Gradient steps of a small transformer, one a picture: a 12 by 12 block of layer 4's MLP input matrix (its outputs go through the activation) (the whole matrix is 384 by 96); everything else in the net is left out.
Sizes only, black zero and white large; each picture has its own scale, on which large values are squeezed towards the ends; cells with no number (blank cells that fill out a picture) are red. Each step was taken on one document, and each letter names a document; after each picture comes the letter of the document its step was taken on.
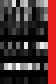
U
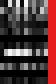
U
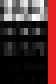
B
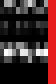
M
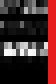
M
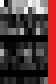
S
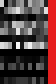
S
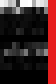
M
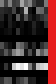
U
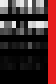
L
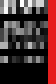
L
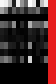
L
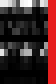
M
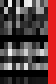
M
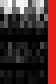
B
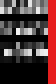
S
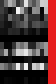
U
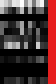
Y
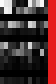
L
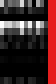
Y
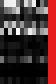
S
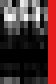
B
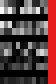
S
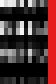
Y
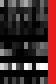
U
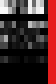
L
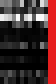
B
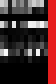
L
